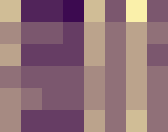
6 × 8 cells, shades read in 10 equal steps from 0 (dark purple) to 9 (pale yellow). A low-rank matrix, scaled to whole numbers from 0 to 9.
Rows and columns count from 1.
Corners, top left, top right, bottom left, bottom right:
7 3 5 4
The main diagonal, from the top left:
7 3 2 3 5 4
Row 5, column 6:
4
